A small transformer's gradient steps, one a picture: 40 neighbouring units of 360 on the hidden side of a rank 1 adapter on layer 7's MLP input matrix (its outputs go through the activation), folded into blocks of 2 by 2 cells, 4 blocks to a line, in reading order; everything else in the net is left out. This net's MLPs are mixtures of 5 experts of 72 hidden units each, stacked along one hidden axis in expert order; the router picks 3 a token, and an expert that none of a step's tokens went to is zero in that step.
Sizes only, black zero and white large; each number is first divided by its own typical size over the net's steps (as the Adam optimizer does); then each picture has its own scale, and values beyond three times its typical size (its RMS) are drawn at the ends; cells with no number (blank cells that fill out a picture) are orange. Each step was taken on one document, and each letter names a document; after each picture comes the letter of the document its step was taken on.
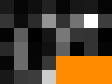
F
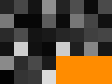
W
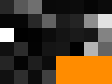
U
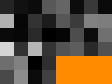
W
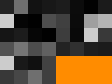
W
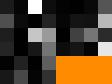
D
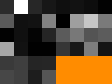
U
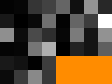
D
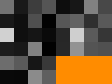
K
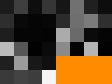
F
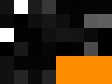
U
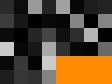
D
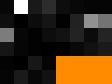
U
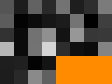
D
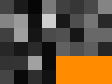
W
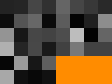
K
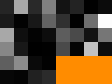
F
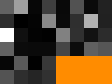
F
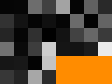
D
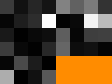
F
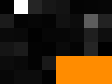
U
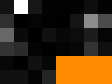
U
